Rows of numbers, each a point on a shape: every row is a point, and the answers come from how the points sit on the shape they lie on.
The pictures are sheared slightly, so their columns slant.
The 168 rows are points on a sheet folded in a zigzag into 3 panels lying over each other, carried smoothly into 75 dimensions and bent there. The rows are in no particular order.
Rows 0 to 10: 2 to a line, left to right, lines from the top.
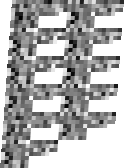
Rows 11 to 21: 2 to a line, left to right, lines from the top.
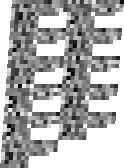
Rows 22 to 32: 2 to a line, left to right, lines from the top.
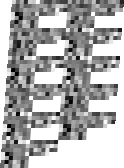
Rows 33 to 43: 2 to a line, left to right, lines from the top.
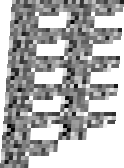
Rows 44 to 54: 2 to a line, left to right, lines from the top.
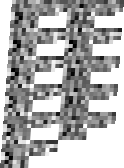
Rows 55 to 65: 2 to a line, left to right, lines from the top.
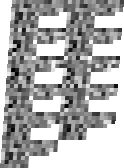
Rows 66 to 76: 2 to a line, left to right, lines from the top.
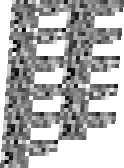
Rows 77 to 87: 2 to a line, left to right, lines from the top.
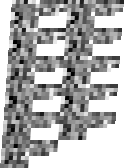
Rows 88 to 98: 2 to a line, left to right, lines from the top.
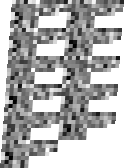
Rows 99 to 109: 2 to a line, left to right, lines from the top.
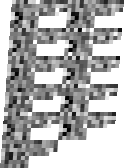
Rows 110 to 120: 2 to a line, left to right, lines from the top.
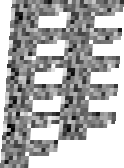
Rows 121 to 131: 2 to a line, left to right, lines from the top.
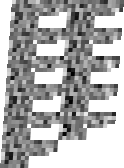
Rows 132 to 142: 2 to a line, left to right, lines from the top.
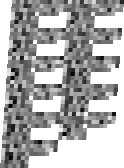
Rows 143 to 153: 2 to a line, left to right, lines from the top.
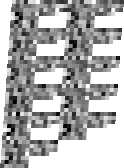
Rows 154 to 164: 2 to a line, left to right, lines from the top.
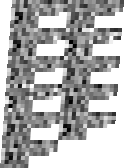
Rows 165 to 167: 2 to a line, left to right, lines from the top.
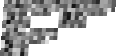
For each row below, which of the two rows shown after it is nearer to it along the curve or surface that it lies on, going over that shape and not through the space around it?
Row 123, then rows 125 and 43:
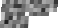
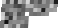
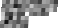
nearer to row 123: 125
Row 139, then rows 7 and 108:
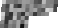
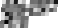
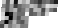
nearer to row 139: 7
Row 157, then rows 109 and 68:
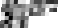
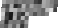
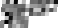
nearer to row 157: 68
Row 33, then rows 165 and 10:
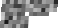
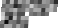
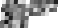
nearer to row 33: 10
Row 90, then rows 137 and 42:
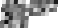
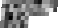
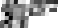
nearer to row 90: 42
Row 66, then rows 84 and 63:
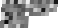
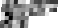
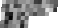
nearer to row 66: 84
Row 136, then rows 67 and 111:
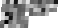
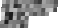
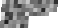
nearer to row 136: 67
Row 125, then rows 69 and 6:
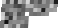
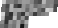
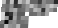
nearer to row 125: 69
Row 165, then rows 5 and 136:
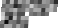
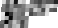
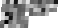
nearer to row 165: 136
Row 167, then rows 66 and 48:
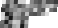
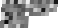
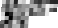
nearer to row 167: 66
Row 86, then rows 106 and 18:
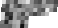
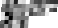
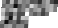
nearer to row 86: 106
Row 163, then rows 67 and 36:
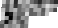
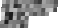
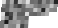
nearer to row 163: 67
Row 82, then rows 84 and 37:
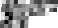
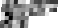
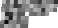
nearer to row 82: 84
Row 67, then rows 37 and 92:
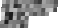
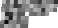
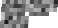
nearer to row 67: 37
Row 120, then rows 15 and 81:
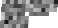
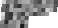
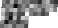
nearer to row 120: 15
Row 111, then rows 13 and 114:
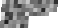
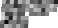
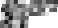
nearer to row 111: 114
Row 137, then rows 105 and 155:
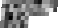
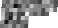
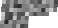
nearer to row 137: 105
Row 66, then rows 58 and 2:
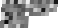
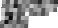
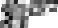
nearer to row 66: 2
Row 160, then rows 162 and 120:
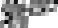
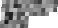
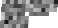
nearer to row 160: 120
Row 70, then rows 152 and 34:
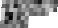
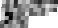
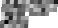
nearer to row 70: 152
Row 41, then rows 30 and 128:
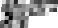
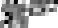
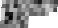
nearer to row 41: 30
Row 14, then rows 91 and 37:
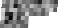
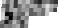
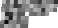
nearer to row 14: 91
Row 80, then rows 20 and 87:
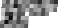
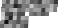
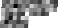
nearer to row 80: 87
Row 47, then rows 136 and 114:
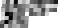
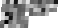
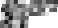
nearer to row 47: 136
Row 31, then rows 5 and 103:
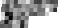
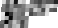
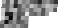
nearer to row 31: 5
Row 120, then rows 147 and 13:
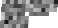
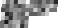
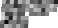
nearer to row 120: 147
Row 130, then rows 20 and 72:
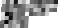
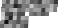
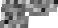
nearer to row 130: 20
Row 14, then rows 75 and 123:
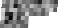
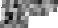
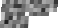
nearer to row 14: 75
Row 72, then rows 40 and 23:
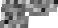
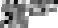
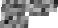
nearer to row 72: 23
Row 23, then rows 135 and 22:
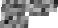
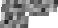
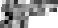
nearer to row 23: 135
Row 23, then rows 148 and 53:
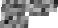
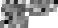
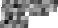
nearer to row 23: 148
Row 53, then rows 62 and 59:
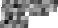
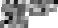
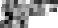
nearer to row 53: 62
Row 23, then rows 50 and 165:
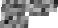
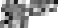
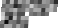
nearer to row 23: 50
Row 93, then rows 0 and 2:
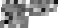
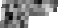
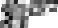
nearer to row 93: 2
